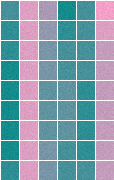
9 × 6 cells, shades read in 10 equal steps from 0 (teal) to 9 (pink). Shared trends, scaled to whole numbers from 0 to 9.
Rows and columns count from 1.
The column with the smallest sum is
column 1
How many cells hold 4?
4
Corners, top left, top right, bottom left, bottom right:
2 9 1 7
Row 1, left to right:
2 8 6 0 2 9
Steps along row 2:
up down down up up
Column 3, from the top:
6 5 4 4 3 3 3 4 4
